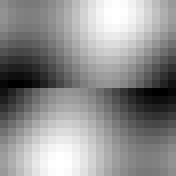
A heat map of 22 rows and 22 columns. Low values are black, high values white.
No regular stripes run through it. A half turn leaves it unchanged. No lone cell stands out from its neighbours. No overall slope runs across the table.
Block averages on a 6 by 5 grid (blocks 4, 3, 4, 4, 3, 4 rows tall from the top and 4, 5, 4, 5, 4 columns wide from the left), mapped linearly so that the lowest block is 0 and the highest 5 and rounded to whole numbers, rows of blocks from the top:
2 3 4 5 4
2 2 4 4 3
0 1 3 3 1
1 3 3 1 0
3 4 4 2 2
4 5 4 3 2
